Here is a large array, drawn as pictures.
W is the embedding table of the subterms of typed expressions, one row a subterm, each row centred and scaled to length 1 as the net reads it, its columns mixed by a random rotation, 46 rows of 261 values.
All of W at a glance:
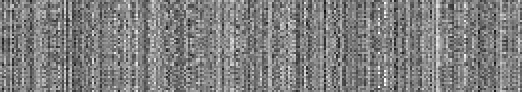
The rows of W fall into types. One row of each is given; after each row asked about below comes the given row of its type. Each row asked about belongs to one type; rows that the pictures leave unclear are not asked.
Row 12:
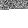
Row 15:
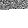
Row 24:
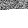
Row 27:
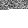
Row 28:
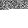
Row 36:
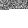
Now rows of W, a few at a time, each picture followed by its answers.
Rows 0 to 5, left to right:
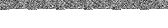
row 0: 24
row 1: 28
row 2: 27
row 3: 27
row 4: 36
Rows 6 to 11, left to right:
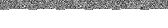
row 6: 28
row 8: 28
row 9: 15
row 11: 36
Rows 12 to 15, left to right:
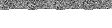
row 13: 24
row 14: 24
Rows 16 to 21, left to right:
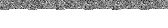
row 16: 36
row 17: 12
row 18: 27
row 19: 15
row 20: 24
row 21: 15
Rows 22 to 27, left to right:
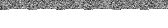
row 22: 27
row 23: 15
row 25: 24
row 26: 15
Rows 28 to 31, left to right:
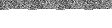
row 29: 12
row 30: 12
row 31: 15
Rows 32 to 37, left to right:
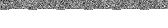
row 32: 15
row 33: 36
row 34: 12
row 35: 28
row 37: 28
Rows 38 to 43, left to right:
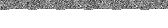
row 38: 24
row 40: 28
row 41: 12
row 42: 28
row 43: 36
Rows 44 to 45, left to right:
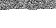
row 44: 24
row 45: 15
